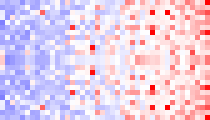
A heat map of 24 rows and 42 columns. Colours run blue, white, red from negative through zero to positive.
The values are skewed, with a long tail toward high values. Values rise toward the right. The top and bottom halves mirror each other.
